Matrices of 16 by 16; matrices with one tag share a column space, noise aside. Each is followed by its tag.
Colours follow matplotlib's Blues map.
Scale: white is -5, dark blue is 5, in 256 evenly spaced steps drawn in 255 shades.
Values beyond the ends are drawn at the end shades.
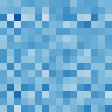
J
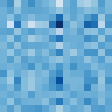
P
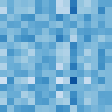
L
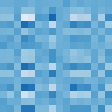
J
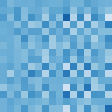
J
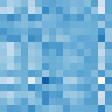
L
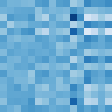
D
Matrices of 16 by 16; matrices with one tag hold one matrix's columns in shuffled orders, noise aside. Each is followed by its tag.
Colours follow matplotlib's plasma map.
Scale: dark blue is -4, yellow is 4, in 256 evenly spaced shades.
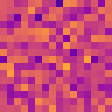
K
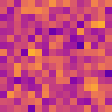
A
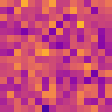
A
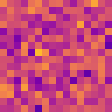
A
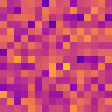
K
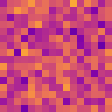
A
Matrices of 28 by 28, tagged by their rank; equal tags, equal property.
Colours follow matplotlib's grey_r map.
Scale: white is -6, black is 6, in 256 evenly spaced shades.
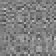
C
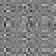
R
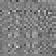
C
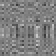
R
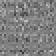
C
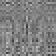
R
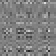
R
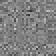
C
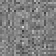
C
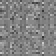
C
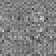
C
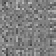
C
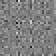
C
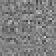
C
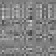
R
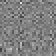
C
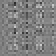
R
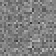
C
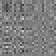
R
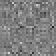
C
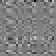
R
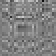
R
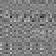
R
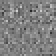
C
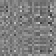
R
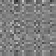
R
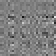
R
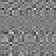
R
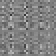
R
